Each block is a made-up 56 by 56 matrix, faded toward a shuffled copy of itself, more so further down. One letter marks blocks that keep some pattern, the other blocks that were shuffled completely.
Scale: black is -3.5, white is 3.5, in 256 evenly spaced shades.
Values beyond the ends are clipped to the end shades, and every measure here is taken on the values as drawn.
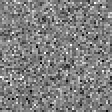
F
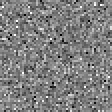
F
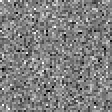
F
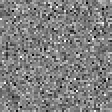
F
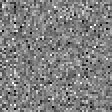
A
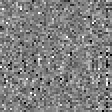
A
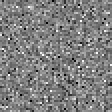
F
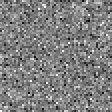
F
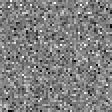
F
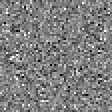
A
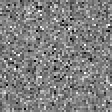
A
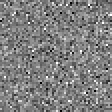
A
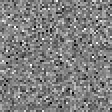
A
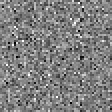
A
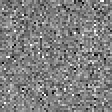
A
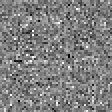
A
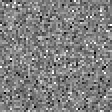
F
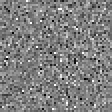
A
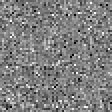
A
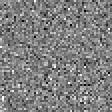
A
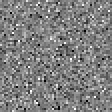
F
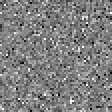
F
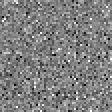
A
